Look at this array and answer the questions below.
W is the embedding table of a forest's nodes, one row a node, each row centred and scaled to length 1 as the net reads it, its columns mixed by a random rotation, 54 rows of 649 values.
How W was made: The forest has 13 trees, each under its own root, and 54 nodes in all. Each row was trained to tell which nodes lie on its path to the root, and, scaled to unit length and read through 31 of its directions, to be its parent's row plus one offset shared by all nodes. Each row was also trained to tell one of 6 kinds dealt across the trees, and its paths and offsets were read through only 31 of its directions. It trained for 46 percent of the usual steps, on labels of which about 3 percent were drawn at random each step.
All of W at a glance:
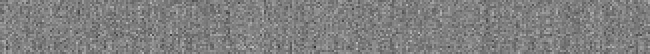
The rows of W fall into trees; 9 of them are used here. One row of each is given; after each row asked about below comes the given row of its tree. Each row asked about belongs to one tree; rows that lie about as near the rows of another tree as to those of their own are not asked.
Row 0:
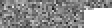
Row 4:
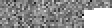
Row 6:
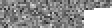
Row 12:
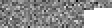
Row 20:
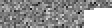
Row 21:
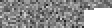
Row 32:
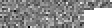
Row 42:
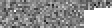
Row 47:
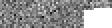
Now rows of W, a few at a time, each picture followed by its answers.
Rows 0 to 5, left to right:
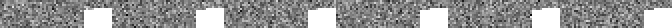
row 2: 20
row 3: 12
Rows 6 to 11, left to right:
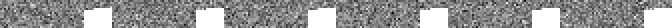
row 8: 6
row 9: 42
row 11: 0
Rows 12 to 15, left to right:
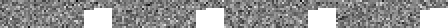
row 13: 20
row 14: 42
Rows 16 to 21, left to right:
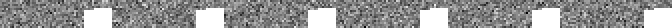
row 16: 12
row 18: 20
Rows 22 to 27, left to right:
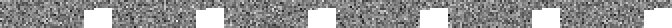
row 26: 21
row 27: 32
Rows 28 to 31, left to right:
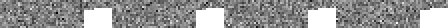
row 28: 42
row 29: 20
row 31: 32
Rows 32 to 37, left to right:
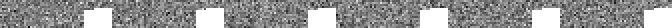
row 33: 32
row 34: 4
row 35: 12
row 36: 0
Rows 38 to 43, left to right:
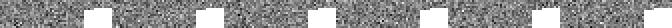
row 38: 12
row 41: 32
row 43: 21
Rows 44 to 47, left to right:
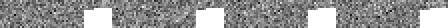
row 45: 6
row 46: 47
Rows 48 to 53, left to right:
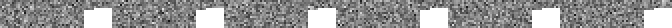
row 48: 42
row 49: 21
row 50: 0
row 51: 21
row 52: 32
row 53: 12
